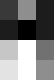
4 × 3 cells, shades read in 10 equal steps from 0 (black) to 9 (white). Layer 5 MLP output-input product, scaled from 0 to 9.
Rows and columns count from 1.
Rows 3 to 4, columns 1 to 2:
7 9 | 8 9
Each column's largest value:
8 9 5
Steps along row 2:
down up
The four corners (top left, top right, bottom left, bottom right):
2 1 8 5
